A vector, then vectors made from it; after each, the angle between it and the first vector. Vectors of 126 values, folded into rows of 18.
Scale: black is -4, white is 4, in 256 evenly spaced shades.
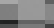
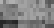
nearly parallel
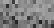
partly aligned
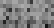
partly aligned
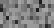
orthogonal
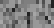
orthogonal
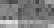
nearly opposite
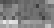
nearly opposite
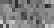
partly opposed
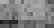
nearly parallel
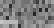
partly opposed
